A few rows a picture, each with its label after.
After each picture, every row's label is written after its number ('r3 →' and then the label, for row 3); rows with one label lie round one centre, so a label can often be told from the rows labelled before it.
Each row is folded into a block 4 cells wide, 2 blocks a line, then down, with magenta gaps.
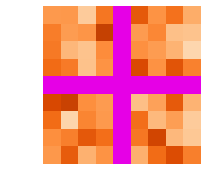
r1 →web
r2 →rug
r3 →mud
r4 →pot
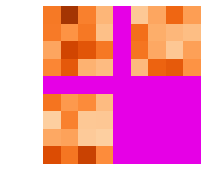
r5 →mud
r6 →pot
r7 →rug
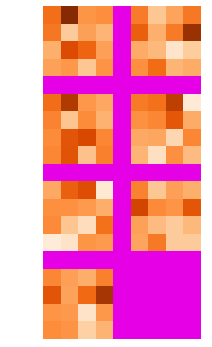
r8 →mud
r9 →web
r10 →mud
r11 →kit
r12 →kit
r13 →web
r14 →web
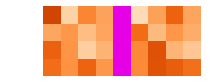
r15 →rug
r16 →pot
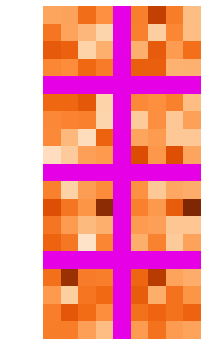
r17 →pot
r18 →mud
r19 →kit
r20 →rug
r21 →web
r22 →web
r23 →mud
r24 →mud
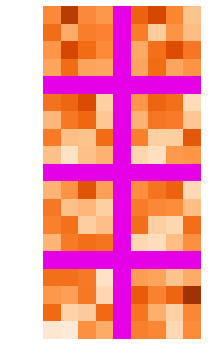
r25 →mud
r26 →mud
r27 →kit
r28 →kit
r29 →pot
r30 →kit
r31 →kit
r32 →web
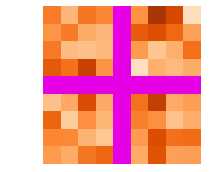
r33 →rug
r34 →kit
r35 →pot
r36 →mud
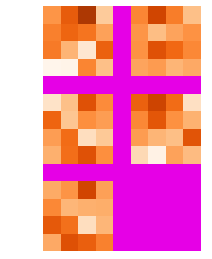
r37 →kit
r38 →mud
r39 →pot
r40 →kit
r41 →pot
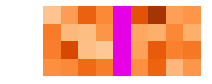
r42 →pot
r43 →mud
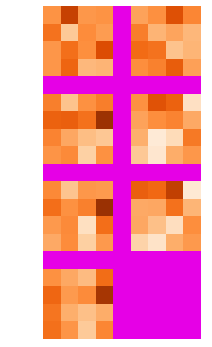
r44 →mud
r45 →pot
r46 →web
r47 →kit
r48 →web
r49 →kit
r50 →web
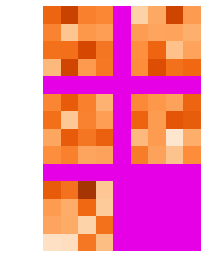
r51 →mud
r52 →pot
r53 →mud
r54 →web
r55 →kit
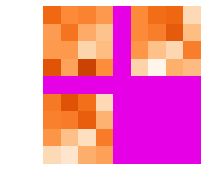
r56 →rug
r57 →kit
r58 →kit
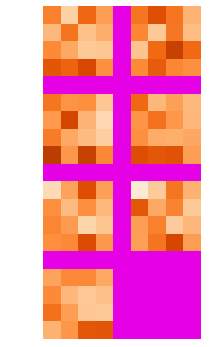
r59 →rug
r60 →mud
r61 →rug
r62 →rug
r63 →pot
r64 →pot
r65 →pot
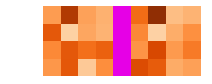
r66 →mud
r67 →mud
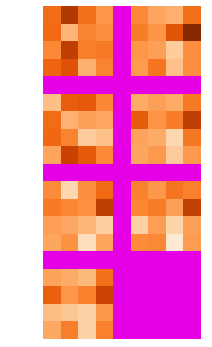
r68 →mud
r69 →web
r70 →pot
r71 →web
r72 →web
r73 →web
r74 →web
